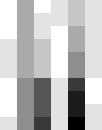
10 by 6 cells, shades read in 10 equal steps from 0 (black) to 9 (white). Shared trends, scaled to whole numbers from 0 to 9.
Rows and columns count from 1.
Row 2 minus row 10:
1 1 6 0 7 0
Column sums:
86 56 57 84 40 82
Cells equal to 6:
8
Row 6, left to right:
8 6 7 9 5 8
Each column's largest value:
9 6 9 9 7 9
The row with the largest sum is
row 1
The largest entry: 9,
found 13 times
